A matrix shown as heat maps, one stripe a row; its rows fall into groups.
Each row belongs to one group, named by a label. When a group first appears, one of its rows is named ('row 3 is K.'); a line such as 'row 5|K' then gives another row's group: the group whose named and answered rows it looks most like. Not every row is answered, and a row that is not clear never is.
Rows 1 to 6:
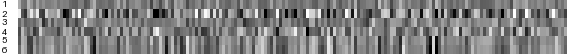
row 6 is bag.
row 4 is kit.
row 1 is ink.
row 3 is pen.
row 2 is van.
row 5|bag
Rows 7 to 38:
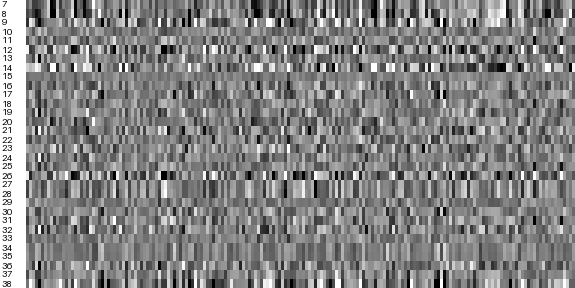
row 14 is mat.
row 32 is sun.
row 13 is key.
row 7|pen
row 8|pen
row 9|bag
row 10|van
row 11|kit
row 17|bag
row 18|kit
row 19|key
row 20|pen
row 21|sun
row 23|mat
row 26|van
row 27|kit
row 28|kit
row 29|ink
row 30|bag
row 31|kit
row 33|pen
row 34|ink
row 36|key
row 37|bag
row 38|bag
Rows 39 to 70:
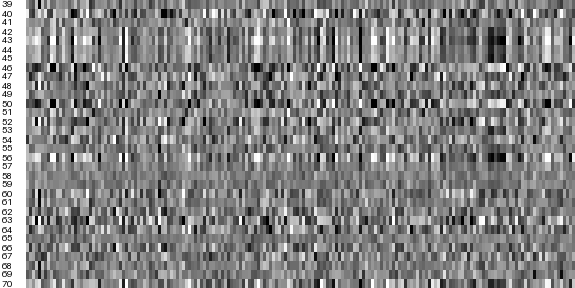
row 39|key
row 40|van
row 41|mat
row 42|mat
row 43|mat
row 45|mat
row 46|pen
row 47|ink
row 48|sun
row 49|ink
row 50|pen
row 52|sun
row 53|mat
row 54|kit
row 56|mat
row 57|mat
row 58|van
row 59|ink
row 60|key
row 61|key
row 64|ink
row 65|pen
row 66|van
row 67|kit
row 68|key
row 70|mat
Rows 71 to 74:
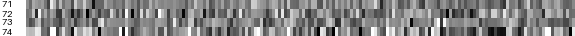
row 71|mat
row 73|ink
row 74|mat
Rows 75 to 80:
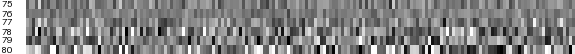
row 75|sun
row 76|pen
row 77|van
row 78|key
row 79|pen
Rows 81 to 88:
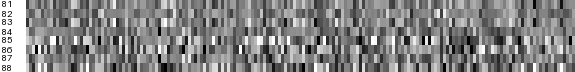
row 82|ink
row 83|kit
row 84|ink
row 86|sun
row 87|ink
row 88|van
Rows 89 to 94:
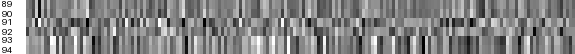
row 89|key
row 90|key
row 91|sun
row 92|kit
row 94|mat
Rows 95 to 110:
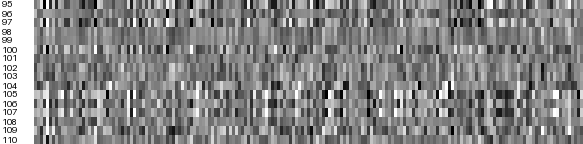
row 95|sun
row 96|ink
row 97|sun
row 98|van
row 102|kit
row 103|kit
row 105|mat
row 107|mat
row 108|sun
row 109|van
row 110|key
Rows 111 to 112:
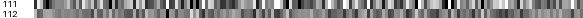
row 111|bag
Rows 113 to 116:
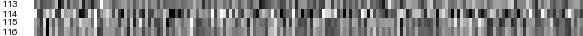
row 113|pen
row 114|van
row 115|key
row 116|key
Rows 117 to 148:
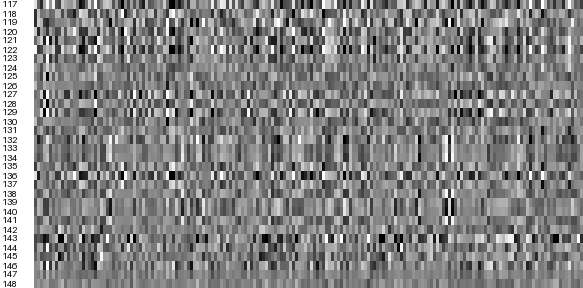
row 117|van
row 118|kit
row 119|bag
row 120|van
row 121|sun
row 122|van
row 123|sun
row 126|ink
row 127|sun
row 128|key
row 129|sun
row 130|ink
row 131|kit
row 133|ink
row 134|ink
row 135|kit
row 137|kit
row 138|ink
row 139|bag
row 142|mat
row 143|pen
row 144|sun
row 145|pen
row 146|sun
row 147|sun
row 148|mat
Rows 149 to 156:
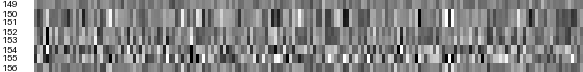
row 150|ink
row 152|key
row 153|key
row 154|sun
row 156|ink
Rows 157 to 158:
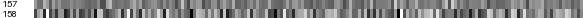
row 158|sun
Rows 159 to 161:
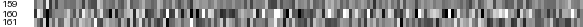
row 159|sun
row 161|key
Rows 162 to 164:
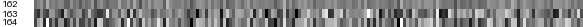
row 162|sun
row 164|sun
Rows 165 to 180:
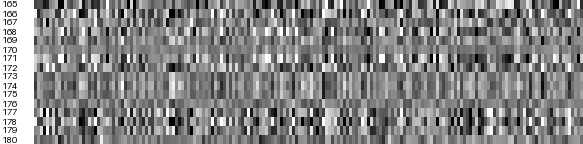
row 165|pen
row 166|van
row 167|key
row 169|kit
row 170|mat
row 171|mat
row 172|van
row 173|kit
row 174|kit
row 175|kit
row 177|sun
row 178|van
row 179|sun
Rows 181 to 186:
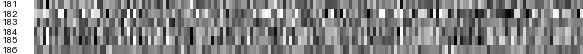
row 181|key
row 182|mat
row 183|van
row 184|sun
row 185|sun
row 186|ink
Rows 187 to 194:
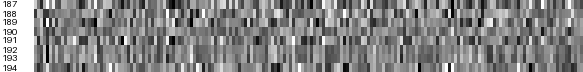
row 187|van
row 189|sun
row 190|kit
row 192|key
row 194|ink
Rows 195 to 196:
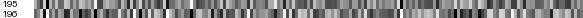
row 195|key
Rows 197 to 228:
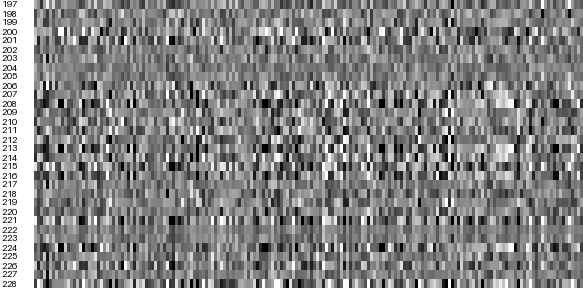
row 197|van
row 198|kit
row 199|bag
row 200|mat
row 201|van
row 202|pen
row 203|key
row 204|ink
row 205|van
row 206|sun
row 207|bag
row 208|pen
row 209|ink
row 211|ink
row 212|bag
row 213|pen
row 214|bag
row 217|key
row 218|ink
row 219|ink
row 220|pen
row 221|van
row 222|van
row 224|pen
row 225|key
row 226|van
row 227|key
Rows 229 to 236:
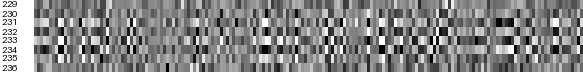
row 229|ink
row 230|pen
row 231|mat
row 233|mat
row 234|pen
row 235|mat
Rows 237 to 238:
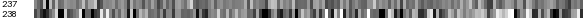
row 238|pen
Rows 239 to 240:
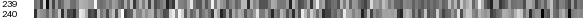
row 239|key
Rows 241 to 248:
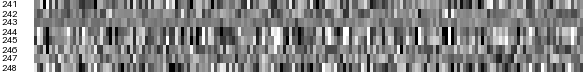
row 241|sun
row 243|pen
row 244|bag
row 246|key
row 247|mat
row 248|van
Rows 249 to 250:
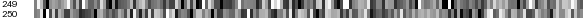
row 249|bag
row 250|sun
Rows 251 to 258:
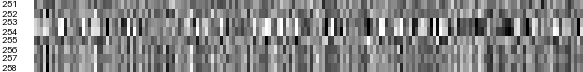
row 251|kit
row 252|key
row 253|mat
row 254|mat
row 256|key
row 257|key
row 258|key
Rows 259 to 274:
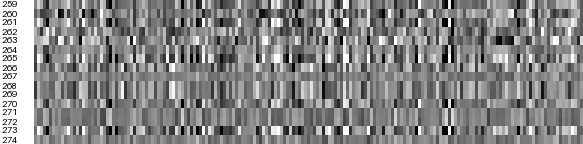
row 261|bag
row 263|mat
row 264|bag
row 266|kit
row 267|mat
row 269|kit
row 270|bag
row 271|ink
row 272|ink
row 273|bag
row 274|mat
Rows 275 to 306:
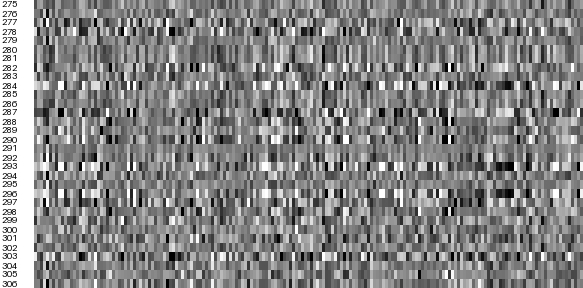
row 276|key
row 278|van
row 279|key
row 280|kit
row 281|kit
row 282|bag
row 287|pen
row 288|bag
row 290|bag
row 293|mat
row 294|key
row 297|sun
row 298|bag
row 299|kit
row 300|mat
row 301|ink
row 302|kit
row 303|van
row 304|key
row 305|ink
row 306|key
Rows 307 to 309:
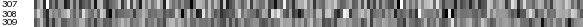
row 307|sun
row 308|bag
